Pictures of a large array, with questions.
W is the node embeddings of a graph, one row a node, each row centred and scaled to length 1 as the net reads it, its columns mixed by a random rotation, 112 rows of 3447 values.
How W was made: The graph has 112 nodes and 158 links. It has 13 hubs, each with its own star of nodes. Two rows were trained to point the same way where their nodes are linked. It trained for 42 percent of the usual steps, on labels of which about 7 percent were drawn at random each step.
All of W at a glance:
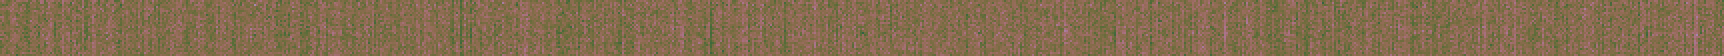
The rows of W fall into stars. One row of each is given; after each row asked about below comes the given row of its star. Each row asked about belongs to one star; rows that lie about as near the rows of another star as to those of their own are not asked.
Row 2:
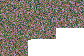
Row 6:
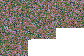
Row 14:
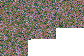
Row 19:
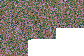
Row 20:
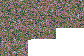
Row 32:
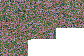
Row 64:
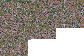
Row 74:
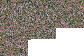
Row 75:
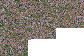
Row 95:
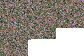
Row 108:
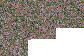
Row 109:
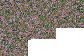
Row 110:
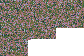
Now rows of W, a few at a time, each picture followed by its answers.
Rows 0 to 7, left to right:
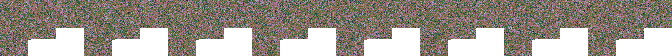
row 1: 75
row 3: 2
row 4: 109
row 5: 75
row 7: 14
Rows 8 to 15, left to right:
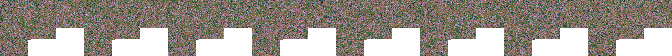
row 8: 14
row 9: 14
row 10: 108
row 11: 14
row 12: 32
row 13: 108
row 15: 75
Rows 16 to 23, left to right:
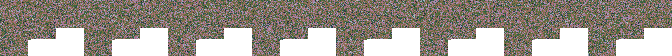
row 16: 74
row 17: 20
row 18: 74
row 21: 32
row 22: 74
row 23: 75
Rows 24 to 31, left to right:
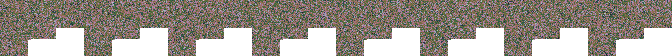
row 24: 108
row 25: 32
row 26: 20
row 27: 64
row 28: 19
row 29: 6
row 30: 95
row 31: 19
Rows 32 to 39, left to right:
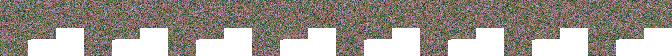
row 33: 32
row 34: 20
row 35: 109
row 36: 2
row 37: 32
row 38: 14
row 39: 6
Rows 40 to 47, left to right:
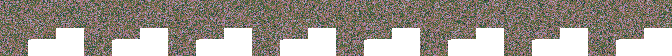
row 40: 95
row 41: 64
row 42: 75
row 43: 109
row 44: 32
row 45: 14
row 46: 14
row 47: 20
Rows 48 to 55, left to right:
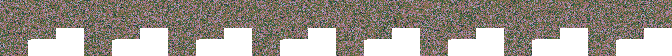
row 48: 14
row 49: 75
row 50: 20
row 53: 64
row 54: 109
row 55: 74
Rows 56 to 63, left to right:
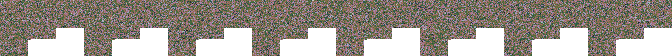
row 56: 75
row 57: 108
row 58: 64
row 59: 20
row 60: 64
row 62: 2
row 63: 110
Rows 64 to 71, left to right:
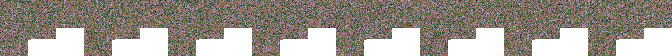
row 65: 109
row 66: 64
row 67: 108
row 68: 32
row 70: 74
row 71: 75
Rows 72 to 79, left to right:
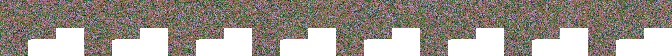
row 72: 20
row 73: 75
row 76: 6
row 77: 110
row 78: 108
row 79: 2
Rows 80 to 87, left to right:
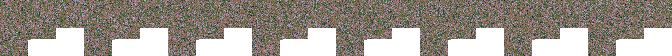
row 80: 6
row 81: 20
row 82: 109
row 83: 108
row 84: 19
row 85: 2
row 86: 2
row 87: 75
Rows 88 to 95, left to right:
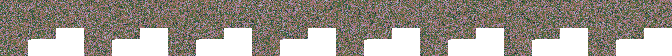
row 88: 2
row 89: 74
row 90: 32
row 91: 95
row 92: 19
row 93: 74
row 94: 74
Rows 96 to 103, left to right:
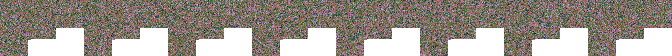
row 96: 2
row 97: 14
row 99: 74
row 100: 109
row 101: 20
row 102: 6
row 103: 74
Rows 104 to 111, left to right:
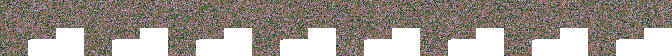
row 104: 19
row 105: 2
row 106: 32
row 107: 109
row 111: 6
